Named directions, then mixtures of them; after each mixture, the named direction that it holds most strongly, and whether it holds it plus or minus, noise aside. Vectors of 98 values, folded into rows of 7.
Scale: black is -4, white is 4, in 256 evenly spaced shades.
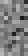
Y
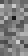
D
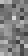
D, minus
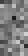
D, plus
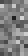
D, plus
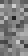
D, plus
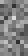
D, minus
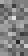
D, minus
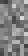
Y, minus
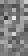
D, minus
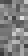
Y, minus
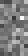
Y, minus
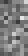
Y, minus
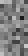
Y, plus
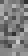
D, plus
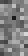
D, plus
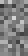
D, minus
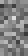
D, minus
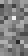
D, minus
